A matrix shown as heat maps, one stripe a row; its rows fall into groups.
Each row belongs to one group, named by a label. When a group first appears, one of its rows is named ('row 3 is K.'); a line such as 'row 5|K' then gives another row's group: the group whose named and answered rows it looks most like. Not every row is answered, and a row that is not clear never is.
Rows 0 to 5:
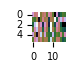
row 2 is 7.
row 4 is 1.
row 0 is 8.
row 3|7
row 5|7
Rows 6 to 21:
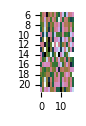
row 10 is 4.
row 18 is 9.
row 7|7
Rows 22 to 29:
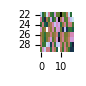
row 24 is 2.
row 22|9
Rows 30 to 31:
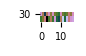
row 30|1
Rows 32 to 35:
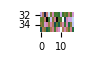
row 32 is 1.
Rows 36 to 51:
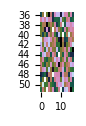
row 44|7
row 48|2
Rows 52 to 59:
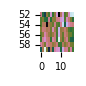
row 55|7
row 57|7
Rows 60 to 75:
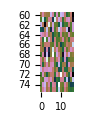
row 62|1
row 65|4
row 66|9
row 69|8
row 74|7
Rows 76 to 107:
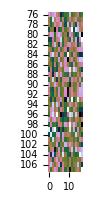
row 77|4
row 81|2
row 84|7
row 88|1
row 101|4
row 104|4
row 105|1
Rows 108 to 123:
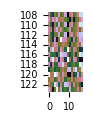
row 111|1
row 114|9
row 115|7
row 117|7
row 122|8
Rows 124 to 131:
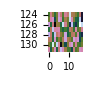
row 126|4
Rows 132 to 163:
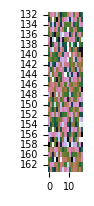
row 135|7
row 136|2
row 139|7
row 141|2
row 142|2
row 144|8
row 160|1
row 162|7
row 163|2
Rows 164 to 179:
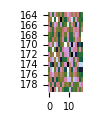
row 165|4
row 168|9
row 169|9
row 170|8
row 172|8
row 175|7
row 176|7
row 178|4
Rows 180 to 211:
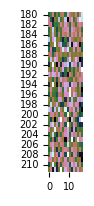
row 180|9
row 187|2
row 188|1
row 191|9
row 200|7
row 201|2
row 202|7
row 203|8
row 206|7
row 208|7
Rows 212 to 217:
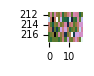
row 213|1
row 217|9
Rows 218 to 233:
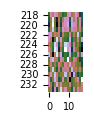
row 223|1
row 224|8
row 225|8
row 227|7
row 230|8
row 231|9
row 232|1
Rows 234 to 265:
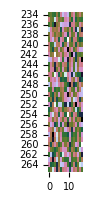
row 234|2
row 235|8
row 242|8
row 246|8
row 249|9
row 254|7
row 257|8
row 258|1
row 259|1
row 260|9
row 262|2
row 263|1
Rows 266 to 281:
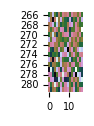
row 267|1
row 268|4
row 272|7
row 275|1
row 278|2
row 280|8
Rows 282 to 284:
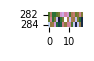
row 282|2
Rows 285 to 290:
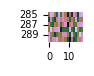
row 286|2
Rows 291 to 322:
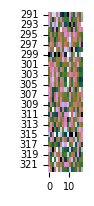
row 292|1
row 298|8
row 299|9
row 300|2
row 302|7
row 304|7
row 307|1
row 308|1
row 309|2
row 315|8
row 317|2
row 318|1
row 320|4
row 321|8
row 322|1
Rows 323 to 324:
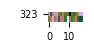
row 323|9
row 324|7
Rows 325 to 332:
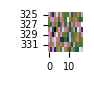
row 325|1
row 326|7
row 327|9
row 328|2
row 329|1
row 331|8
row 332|4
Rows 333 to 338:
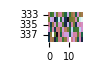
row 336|4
